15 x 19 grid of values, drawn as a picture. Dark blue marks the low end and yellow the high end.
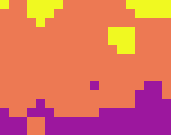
Roughest part: bottom left. Ninth with the highest average: top right. Calmest part: middle left. Slope: up to the top.
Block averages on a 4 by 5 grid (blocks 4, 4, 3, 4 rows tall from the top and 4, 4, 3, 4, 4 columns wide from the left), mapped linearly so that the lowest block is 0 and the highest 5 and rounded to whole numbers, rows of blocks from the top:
4 5 3 4 5
3 3 3 4 3
3 3 3 3 2
2 1 2 1 0
